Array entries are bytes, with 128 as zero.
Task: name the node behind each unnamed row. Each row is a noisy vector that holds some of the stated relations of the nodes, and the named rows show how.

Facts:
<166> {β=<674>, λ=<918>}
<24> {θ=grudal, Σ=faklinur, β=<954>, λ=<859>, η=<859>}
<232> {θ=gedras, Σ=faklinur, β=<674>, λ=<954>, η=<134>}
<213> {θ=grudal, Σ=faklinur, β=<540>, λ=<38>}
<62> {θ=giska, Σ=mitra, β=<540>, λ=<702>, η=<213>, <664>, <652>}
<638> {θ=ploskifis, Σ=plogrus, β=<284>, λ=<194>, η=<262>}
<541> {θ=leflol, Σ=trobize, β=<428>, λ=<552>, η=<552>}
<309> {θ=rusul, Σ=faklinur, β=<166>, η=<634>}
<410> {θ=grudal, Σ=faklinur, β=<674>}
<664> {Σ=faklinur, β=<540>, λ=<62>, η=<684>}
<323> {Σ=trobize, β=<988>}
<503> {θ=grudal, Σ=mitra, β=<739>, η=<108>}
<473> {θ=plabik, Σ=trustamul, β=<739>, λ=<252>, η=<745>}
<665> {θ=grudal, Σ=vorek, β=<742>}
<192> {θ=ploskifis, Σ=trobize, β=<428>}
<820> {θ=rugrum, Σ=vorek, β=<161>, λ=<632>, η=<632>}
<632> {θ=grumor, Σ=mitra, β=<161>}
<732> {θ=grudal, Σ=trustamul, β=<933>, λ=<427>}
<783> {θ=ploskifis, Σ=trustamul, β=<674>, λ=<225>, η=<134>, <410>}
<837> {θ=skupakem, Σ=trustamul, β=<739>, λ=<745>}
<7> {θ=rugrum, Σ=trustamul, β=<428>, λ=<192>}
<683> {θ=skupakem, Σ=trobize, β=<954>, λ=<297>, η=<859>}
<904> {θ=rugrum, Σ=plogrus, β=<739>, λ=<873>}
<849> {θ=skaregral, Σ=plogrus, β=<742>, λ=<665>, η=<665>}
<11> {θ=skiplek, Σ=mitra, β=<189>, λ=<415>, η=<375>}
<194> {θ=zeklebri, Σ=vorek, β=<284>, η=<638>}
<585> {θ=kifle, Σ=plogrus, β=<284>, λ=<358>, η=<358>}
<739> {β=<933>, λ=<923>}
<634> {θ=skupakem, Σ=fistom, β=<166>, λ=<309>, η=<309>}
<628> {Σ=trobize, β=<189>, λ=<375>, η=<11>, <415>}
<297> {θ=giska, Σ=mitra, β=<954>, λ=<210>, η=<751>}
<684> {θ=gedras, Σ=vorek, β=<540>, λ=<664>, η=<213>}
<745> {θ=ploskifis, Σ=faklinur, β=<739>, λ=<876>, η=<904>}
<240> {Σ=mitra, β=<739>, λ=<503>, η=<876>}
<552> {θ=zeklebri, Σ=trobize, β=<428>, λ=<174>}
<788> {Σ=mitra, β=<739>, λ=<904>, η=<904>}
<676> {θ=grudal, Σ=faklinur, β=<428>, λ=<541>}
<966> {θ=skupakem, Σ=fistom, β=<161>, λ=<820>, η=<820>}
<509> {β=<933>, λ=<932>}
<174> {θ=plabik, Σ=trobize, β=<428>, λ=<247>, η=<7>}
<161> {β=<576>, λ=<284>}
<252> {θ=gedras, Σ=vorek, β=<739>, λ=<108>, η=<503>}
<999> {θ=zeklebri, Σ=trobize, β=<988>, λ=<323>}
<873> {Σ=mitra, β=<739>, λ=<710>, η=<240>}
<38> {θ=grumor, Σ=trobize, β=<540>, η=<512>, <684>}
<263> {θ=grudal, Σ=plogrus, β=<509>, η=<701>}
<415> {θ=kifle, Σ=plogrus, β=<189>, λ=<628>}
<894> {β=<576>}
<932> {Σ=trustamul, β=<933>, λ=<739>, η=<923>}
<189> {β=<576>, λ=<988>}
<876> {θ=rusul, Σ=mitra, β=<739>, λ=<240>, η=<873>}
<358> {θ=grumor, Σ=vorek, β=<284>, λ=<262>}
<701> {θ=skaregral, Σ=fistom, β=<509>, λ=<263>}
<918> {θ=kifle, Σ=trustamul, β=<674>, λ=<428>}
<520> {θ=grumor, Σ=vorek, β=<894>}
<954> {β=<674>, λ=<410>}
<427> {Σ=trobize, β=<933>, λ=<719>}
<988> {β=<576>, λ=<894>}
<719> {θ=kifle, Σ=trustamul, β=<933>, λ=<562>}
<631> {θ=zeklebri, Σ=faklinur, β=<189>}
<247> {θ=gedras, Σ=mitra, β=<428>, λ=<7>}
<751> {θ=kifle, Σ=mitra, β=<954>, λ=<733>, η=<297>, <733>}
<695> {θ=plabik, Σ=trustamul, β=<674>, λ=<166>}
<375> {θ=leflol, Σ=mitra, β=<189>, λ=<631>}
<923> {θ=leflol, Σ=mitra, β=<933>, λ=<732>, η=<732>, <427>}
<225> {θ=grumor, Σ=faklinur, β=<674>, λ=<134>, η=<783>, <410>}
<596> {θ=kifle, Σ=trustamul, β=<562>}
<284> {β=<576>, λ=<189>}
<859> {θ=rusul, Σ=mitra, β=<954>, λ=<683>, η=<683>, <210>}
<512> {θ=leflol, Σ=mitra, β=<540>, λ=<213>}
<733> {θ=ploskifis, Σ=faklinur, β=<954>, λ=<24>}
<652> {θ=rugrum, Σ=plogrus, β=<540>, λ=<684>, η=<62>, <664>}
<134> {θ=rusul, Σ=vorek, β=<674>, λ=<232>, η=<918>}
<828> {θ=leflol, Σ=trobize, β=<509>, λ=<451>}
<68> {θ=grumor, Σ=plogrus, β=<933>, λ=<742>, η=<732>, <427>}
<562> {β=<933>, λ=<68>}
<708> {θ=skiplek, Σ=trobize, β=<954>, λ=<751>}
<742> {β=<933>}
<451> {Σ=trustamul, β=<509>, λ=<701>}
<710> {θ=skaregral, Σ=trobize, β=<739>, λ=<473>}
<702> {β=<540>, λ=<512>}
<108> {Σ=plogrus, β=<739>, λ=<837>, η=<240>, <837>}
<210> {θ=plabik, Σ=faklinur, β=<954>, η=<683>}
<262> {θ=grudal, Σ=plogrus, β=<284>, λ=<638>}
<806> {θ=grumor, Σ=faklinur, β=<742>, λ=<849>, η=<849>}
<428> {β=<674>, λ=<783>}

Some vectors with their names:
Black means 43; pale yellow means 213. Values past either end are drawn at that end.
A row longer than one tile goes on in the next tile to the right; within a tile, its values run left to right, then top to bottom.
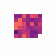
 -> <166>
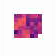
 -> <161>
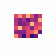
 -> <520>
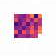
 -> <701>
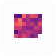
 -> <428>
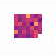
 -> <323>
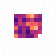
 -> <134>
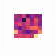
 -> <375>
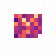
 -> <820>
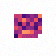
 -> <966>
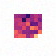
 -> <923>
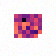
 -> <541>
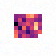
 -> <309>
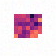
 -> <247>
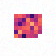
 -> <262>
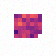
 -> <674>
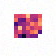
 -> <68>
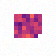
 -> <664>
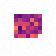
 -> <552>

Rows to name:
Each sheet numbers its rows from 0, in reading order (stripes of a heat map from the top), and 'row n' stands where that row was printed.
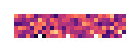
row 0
<225>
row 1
<415>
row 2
<665>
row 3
<632>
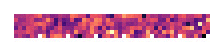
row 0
<108>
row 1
<11>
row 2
<263>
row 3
<585>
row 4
<503>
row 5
<849>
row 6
<806>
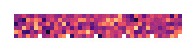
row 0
<210>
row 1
<194>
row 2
<837>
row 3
<7>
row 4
<174>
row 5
<297>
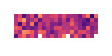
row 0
<634>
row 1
<240>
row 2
<710>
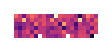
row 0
<745>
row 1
<192>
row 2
<733>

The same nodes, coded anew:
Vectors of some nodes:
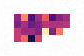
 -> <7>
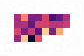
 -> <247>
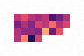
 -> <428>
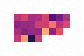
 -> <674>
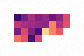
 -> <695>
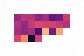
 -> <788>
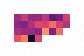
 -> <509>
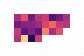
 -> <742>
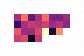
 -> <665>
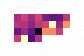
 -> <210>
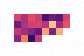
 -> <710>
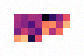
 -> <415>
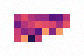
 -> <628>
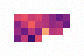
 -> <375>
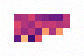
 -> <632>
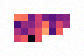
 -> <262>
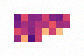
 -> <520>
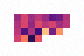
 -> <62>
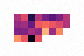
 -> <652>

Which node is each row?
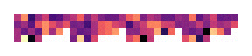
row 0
<232>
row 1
<68>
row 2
<676>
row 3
<876>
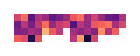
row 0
<638>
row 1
<631>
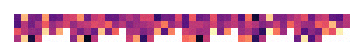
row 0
<252>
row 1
<683>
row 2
<701>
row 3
<820>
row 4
<134>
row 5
<38>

